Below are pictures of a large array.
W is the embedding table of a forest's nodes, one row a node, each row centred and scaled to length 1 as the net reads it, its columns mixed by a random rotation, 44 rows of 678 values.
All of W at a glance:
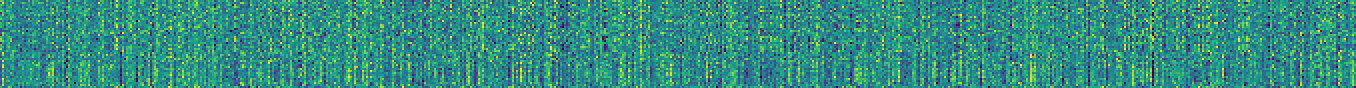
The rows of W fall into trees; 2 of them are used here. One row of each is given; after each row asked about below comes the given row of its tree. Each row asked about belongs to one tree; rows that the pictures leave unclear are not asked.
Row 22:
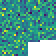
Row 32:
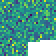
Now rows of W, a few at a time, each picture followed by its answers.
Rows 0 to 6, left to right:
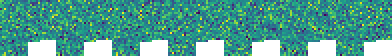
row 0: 22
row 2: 22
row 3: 22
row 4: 32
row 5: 22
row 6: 32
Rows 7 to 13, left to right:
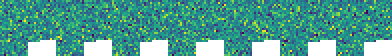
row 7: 32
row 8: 22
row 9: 22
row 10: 32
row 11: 22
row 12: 22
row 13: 22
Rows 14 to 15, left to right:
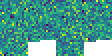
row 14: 32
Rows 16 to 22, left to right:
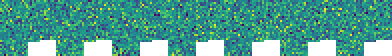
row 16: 32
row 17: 32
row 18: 22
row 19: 22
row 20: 22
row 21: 32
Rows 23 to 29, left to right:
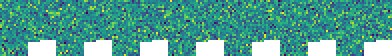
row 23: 22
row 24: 22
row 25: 22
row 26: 32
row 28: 32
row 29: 22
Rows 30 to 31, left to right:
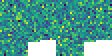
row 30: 32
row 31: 32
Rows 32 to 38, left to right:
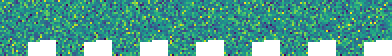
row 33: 32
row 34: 32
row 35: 32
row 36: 32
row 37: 32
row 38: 32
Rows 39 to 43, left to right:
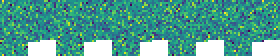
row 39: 32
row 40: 32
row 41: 32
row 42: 32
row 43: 22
